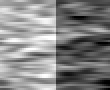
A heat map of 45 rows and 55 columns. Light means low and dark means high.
The right part is higher, past a seam about 50% of the way across. The grain runs across in streaks. On average the colour sits 50% of the way up the scale.
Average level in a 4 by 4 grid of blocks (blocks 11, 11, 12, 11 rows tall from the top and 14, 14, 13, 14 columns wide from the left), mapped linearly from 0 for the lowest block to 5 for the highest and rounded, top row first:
1145 / 1034 / 1154 / 2155
